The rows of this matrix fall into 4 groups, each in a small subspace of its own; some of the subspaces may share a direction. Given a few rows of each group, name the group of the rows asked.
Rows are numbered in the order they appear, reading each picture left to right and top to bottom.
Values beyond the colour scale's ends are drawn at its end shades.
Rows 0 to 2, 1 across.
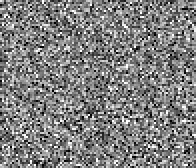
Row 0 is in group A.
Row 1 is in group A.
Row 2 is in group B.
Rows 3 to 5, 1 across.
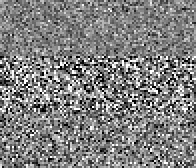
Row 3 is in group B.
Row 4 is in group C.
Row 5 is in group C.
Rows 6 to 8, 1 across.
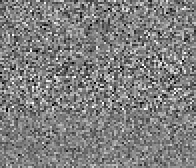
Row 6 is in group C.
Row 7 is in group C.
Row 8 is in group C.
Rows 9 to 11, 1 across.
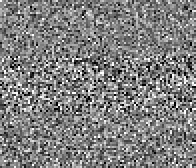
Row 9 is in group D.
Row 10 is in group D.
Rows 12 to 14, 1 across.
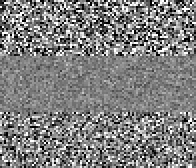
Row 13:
B
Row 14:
D
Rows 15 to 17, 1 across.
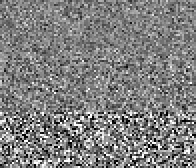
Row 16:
A
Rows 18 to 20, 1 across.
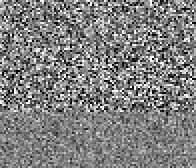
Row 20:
C
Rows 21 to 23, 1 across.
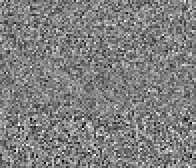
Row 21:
D
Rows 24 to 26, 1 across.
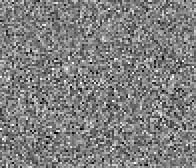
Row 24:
C
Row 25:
C
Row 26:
C
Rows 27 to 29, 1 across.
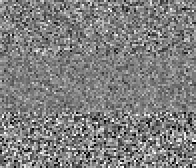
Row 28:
A
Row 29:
D
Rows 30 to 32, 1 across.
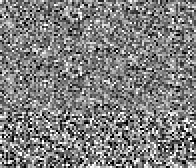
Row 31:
B
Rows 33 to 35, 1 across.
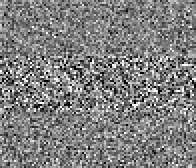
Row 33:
A
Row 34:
A
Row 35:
D
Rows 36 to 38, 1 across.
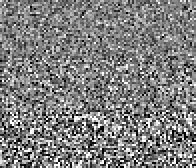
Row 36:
D
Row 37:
A
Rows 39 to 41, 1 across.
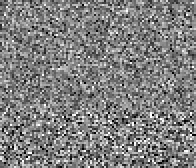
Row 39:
A
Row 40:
C
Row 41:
B
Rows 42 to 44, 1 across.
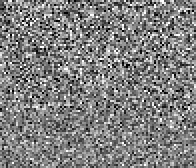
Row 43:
C
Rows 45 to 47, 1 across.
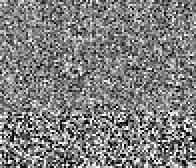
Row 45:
C
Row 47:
A
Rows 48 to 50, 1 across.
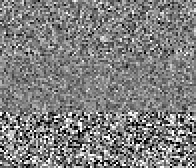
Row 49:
A
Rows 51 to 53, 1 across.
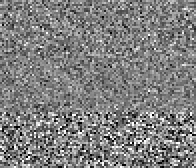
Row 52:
A
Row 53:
B
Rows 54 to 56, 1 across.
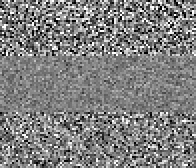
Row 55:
B
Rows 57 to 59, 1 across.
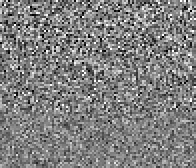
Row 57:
D
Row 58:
D
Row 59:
C
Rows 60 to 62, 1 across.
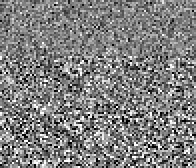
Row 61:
B
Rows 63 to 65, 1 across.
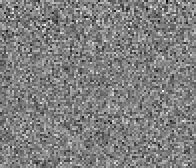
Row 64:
C
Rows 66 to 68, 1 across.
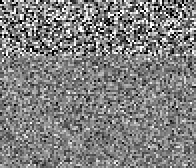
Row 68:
B
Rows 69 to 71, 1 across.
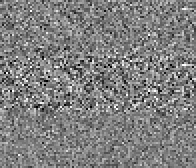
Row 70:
A
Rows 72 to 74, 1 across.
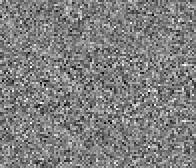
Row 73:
A
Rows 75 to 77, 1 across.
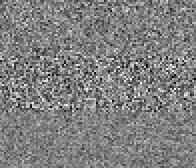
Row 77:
B
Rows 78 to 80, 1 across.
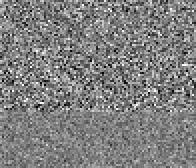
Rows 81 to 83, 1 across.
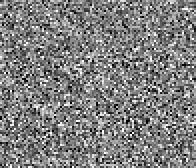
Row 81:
A
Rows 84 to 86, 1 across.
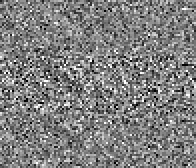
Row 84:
A
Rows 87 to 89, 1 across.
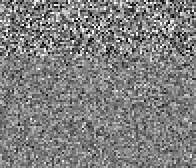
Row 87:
C
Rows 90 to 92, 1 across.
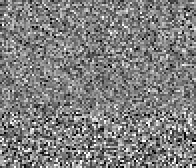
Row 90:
A
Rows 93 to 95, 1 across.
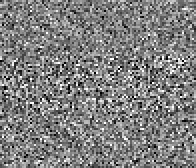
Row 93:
A
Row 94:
C
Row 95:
A
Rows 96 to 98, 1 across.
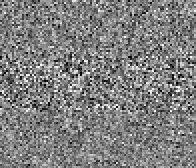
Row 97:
B
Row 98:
B
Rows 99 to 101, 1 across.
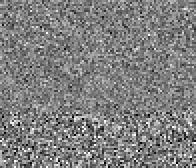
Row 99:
A
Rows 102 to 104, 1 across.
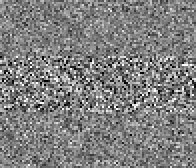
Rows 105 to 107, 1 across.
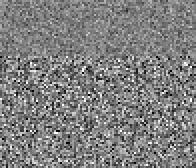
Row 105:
A
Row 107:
C
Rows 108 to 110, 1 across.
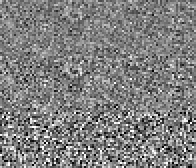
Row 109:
B
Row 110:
D
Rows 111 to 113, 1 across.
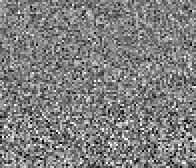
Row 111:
D
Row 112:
D
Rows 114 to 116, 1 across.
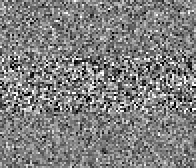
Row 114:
C
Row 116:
C
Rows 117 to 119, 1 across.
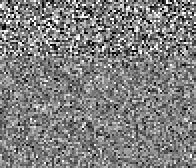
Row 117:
C
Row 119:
D
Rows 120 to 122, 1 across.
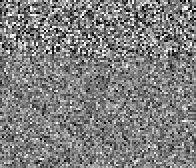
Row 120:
D
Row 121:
A
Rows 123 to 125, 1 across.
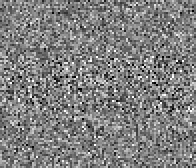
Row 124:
C
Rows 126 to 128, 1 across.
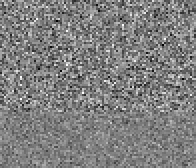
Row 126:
C
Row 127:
B
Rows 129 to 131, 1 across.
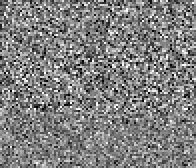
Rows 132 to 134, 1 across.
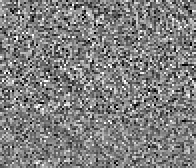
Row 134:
A
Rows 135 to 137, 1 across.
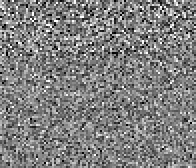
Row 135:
C
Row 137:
D
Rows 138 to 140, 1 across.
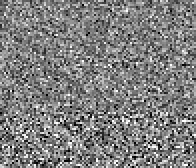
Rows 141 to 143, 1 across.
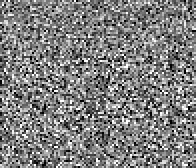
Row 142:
A
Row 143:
A
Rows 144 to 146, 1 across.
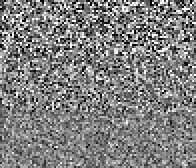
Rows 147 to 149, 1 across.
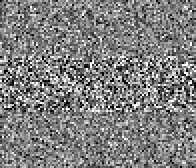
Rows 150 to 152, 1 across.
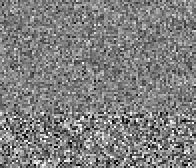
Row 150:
D
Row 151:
D
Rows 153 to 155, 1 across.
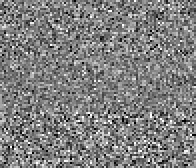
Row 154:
D
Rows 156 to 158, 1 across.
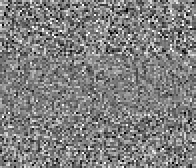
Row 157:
D
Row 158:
D
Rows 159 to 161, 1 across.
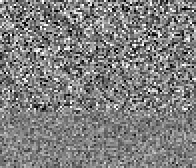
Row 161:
D
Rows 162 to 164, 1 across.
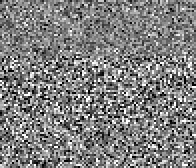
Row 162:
B
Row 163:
D
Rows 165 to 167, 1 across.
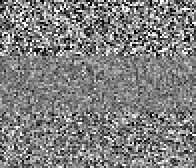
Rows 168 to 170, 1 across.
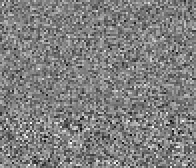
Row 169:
B
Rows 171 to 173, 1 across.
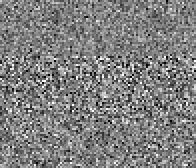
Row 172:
C
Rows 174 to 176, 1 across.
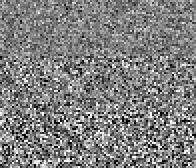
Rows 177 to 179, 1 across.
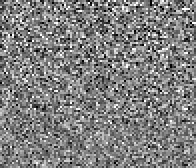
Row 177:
B
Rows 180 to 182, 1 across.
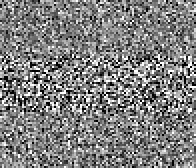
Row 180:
C
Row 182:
C
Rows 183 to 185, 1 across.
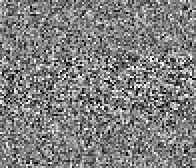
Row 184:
B
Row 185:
C
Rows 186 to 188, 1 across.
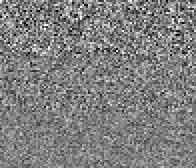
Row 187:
D
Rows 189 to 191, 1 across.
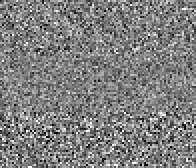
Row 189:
A
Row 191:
C
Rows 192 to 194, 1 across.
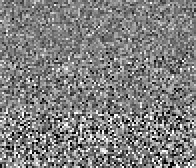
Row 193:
C
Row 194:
C
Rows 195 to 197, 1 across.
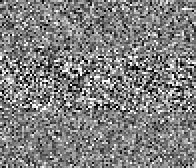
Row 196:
B
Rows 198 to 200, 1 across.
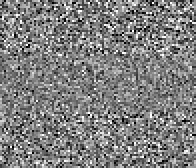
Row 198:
B
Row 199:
D
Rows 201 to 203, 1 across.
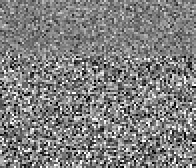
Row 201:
C
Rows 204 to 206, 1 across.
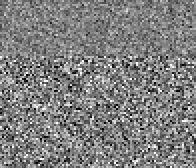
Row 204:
A
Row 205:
B
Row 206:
A
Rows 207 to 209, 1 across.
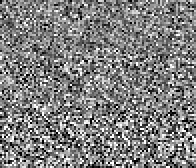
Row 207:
B
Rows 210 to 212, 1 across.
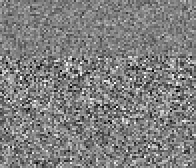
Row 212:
B
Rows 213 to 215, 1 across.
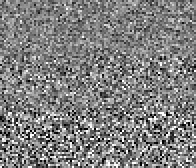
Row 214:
C
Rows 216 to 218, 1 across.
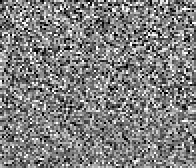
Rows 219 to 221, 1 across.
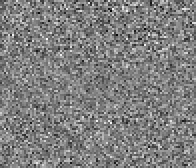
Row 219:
B
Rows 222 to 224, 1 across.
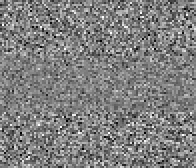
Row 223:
B
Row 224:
B
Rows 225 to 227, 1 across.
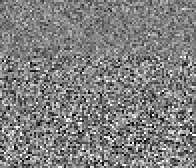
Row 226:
D
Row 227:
B
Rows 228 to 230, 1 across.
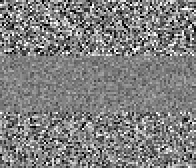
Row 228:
A
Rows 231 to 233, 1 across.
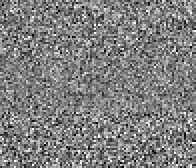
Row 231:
D
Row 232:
C
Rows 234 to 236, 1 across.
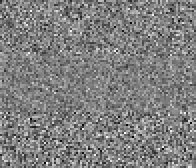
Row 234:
B
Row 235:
A
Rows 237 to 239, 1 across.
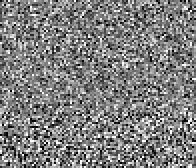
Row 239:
D
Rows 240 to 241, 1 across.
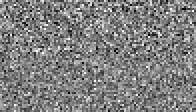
